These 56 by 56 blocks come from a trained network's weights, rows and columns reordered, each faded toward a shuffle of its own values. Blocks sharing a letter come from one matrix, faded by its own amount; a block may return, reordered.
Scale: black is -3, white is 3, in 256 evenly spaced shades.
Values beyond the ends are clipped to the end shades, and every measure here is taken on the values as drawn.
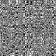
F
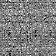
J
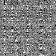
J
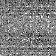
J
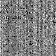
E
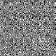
F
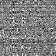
J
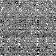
J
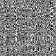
F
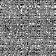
J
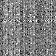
E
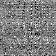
J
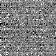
J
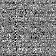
J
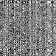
E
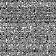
J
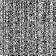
E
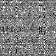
J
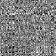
F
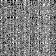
E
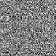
F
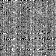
E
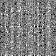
E
